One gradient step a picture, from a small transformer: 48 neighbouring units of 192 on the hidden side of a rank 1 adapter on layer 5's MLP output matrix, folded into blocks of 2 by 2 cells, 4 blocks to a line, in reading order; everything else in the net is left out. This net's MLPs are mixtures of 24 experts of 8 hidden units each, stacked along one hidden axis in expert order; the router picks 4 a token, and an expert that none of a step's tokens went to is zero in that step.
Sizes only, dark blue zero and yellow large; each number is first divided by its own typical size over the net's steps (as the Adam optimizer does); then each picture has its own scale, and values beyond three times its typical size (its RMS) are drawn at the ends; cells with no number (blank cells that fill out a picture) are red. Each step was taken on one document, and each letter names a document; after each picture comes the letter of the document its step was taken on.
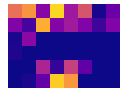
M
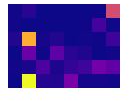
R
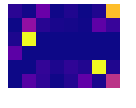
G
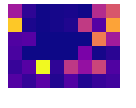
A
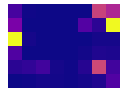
A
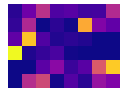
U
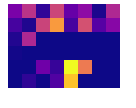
M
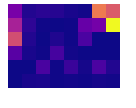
A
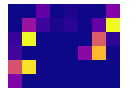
G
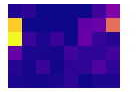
A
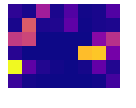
G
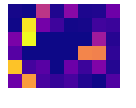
G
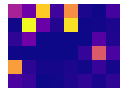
G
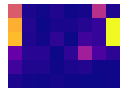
A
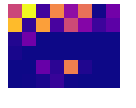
M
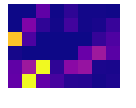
G
